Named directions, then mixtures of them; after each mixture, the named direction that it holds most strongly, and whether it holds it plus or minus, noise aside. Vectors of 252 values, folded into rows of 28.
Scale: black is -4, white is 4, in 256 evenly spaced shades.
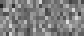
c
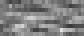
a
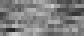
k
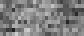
k, plus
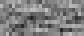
a, minus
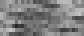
k, minus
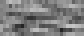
a, minus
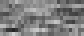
k, plus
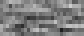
a, minus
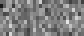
c, plus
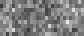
c, plus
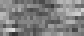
k, minus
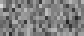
c, minus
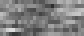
k, minus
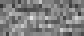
a, plus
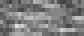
a, plus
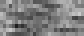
k, minus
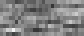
k, minus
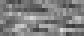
a, plus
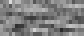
a, minus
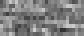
a, minus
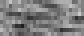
a, minus
